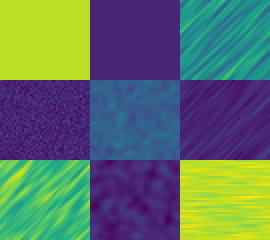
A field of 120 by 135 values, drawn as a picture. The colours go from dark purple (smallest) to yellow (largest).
It is made of 3 by 3 panels. Panel 1,1: very high, flat. Panel 1,2: very low, flat. Panel 1,3: middling, slanting up to the right. Panel 2,1: very low, fine-grained, faint in contrast. Panel 2,2: low, blotchy, faint in contrast. Panel 2,3: very low, slanting up to the right, faint in contrast. Panel 3,1: high, slanting up to the right. Panel 3,2: very low, blotchy, faint in contrast. Panel 3,3: very high, streaked across, faint in contrast.
